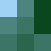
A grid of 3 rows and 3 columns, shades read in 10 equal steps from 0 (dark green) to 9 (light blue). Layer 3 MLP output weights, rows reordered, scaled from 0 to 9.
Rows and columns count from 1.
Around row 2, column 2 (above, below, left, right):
4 2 4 0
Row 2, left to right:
4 3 0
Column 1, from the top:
9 4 3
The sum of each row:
13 7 8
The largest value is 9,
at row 1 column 1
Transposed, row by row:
9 4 3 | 4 3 2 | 0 0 3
